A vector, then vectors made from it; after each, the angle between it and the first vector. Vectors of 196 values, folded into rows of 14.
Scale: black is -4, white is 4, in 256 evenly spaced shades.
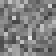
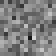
nearly opposite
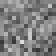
nearly parallel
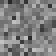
nearly opposite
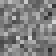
nearly parallel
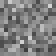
nearly parallel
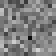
nearly opposite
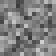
partly opposed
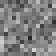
nearly opposite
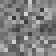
partly opposed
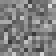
partly aligned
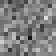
nearly opposite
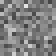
orthogonal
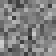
nearly opposite
